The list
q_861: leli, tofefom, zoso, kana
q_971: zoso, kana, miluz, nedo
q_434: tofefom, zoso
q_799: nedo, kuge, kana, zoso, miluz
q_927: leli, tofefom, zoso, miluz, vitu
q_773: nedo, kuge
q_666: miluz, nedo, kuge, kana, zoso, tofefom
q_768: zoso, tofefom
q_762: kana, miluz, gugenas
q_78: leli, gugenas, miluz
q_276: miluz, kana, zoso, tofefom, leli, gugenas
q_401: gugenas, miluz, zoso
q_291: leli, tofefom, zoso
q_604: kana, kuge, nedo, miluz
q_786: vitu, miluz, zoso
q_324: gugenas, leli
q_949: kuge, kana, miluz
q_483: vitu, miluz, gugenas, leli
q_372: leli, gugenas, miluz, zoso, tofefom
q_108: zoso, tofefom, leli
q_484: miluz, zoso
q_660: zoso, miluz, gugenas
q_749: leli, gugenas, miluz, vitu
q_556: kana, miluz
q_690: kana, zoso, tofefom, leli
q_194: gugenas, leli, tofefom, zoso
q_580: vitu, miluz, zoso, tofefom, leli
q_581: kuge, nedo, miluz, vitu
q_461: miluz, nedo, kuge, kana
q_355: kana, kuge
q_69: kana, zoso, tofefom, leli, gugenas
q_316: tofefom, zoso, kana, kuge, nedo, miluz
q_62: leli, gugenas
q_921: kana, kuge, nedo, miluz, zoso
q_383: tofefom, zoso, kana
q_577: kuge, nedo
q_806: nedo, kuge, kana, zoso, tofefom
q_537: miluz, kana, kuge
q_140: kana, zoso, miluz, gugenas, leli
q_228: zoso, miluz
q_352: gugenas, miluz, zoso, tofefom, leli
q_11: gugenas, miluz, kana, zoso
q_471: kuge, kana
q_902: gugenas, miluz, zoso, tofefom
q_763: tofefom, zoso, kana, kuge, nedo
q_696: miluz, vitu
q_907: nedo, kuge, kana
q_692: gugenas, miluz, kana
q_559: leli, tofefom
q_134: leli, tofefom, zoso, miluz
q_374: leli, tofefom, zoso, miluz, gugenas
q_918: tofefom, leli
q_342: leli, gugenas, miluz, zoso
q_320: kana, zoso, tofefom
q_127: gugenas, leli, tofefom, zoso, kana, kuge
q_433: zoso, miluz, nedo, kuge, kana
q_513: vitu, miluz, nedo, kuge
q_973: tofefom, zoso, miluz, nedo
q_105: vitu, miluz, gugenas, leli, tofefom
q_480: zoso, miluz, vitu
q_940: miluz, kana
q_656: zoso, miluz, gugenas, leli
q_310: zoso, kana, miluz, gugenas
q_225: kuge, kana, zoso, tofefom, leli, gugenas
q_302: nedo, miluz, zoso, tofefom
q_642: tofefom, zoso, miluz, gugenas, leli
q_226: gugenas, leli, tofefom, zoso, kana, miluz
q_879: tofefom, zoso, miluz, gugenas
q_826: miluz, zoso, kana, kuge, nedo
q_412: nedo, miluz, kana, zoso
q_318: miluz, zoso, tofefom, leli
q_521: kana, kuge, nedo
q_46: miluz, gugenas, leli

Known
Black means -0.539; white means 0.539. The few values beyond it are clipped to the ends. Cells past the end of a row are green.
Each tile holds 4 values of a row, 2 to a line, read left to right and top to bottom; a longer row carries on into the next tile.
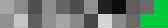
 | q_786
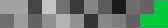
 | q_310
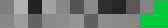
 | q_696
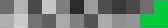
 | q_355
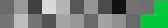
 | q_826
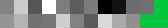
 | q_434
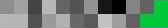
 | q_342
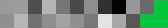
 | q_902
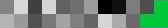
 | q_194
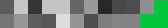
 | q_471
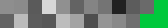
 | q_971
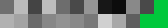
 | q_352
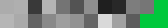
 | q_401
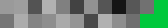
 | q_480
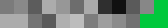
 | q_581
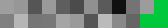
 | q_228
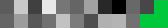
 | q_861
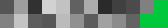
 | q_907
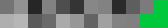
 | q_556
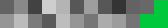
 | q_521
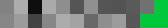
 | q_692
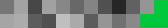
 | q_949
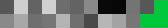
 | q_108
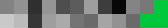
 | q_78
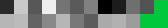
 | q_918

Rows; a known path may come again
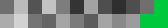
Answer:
q_355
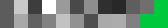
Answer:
q_383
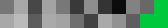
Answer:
q_656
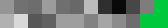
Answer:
q_513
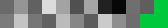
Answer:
q_806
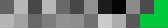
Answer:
q_352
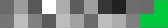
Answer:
q_763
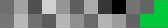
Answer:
q_666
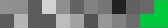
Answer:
q_971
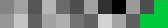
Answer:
q_372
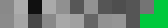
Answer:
q_692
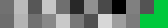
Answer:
q_320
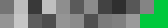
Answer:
q_537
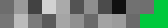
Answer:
q_826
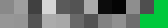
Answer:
q_62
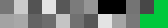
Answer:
q_291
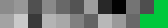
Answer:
q_105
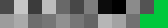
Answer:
q_318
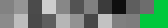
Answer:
q_412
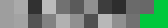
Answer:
q_11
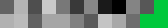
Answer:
q_642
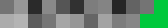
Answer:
q_556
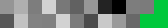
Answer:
q_768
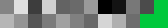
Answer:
q_194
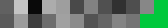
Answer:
q_940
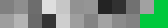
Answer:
q_577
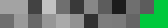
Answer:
q_310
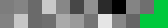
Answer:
q_302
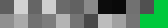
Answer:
q_108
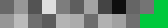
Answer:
q_316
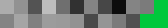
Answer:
q_660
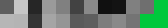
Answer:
q_46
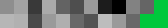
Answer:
q_342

